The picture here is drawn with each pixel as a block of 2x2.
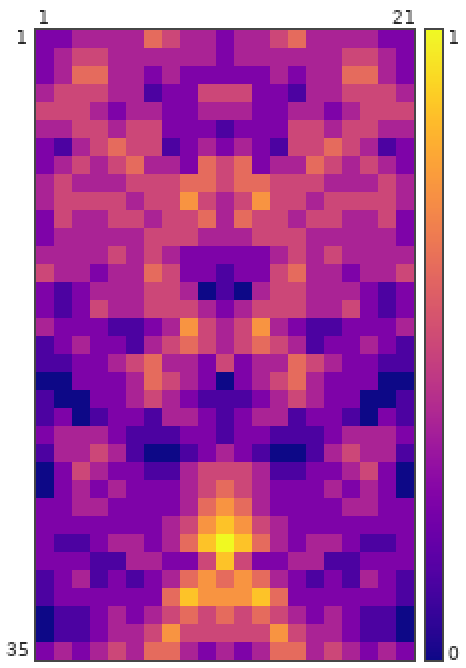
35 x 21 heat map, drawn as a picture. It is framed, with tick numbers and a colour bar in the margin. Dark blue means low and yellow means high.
The texture is blotchy. The ninth with the highest average is the bottom middle. It is mirror symmetric from left to right.
